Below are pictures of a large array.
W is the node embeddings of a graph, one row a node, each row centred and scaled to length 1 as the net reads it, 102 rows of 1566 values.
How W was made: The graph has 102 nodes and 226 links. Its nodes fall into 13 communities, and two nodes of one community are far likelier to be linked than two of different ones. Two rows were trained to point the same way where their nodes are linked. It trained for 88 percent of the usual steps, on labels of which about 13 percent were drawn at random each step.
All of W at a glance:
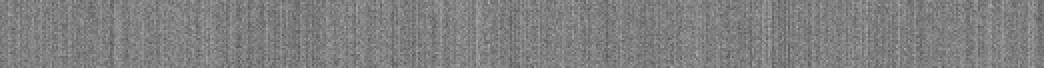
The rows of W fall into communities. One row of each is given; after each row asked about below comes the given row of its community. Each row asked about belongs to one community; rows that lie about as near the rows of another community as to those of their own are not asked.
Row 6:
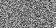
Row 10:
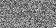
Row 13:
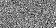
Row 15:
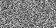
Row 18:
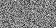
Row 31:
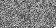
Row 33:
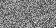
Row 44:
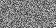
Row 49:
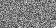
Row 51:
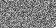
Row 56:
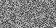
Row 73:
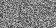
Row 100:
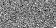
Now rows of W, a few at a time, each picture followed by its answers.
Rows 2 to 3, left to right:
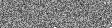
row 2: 10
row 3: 51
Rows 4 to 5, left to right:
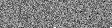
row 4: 73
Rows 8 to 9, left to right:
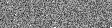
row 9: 33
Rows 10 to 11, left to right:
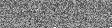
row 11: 18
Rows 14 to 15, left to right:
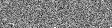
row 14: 10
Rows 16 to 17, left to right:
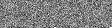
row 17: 31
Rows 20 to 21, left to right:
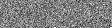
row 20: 73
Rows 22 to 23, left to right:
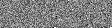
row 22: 100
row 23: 56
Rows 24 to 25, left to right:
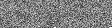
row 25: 10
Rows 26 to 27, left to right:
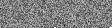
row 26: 100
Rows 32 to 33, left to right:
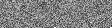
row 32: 56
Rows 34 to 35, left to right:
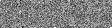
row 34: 18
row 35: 31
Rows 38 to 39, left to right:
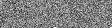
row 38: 10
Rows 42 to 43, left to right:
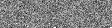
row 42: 18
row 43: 49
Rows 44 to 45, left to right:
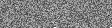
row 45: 33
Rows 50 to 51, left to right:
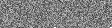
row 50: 73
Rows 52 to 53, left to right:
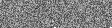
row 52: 56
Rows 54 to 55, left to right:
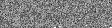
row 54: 31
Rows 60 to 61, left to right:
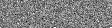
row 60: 44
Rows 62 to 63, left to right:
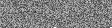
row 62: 13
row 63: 100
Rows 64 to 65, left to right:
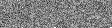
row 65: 56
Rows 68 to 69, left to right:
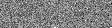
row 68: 51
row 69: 100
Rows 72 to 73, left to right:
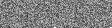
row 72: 56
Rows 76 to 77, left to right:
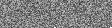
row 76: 33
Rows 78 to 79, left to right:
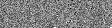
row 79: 6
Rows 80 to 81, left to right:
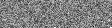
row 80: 10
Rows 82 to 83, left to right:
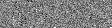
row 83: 44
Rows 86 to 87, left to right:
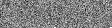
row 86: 33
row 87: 44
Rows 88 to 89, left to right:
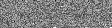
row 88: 31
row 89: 31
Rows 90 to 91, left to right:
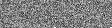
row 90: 33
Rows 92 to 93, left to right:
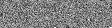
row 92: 100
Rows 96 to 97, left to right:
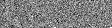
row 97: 15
